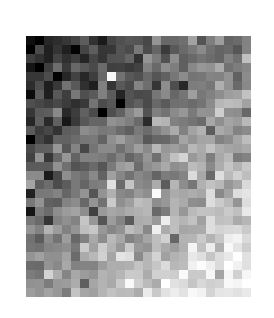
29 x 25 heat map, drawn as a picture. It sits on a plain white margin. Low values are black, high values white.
Odd rows or columns: none. Histogram: bell-shaped. Grain: fine. Ninth with the lowest average: top left. Slope: up to the bottom right. Ninth with the highest average: bottom right.
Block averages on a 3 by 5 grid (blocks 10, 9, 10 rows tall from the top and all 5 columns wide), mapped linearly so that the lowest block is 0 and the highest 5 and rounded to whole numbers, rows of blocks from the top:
0 1 1 2 3 / 1 2 3 3 4 / 2 3 4 4 5
